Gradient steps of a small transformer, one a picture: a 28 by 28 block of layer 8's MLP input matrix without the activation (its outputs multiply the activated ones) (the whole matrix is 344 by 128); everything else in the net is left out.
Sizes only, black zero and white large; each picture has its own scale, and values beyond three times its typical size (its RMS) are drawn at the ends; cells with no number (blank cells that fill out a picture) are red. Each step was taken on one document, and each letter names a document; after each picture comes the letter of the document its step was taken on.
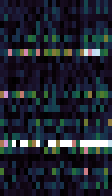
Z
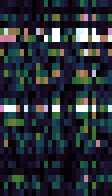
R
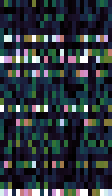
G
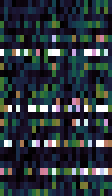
Z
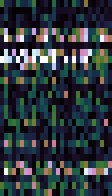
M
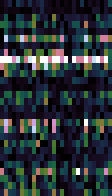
M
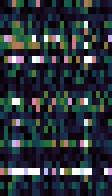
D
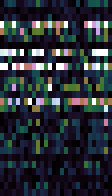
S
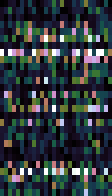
D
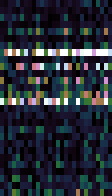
S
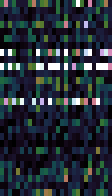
S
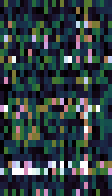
D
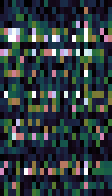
D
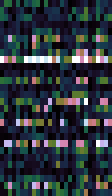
G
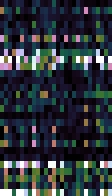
M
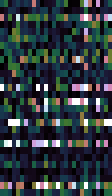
G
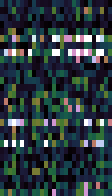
D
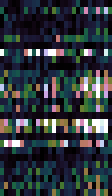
Z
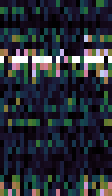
G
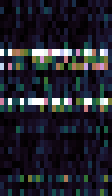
S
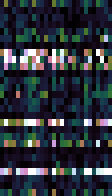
M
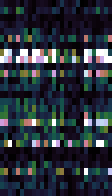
M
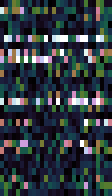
G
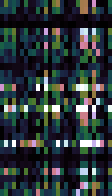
R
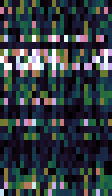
M
